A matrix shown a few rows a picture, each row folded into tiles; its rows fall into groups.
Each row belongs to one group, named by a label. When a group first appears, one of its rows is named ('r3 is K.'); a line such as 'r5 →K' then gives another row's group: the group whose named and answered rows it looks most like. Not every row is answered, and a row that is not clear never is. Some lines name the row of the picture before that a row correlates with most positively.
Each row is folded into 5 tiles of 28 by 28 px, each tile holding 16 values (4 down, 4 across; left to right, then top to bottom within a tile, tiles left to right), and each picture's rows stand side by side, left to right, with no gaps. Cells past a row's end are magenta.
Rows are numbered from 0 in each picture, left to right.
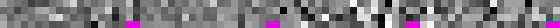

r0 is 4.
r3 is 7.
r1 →7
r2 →7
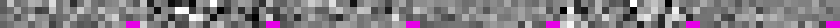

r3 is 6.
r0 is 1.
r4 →7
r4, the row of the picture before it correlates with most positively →3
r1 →4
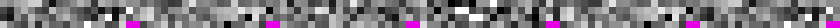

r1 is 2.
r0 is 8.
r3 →4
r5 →8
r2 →4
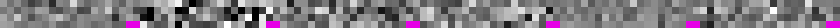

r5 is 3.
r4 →7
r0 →4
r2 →4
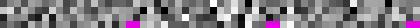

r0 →6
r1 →7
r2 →7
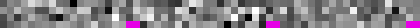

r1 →2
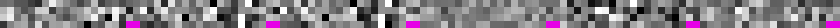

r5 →2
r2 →3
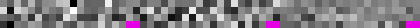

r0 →3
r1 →6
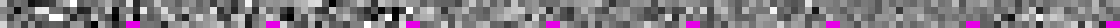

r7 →6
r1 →3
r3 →2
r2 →8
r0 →4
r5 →3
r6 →6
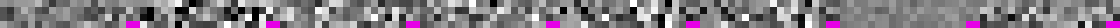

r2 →2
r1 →8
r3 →1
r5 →7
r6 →1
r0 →8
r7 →6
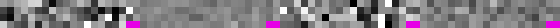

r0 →8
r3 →4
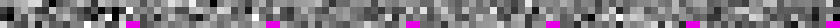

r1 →1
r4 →6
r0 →8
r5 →4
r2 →8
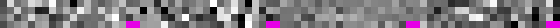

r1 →7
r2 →6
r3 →4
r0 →1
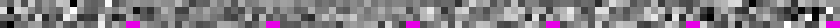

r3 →2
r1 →8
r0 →3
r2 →6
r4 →2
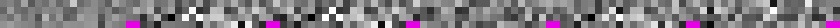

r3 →8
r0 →7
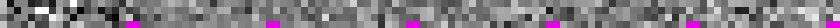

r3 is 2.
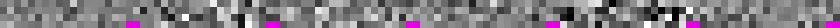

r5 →6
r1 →7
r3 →4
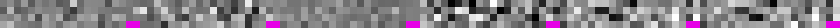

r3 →4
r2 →2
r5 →1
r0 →7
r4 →1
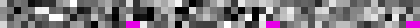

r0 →4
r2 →2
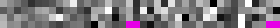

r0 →4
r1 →3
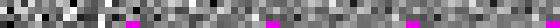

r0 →3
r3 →1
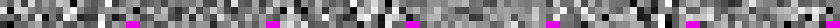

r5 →2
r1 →6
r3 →1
